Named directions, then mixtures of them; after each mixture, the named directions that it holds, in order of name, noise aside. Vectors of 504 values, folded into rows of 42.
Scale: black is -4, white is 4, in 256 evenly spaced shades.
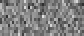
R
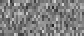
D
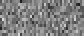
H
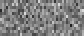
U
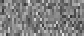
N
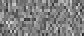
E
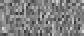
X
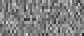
E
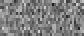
U, X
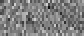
D, H, N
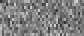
D, N, R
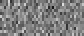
D, H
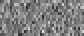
D, X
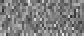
N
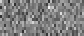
D, H, N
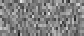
H, X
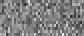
N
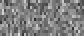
N, R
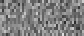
N, X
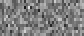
R, U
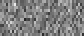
E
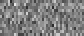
D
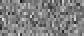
H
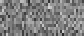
H, N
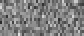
R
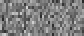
H, X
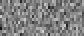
D, H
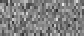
D, R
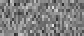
D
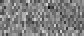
D, H, N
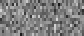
D, R, U
